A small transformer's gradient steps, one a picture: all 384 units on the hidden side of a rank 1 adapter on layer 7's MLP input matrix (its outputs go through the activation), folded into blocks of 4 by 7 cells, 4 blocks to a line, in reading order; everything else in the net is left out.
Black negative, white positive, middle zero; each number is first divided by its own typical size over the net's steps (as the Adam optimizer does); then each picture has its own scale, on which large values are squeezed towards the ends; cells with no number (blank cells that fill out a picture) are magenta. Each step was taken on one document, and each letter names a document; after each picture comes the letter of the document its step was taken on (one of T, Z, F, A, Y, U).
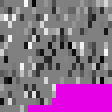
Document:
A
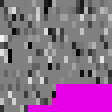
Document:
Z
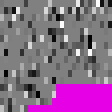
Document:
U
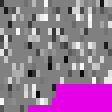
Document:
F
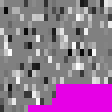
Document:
F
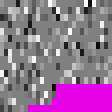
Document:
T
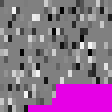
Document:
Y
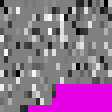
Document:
F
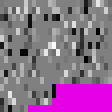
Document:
T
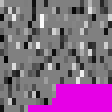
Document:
A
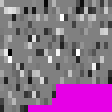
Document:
Z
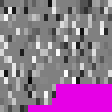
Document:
T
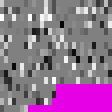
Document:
A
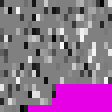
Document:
F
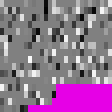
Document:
F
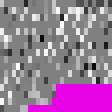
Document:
F
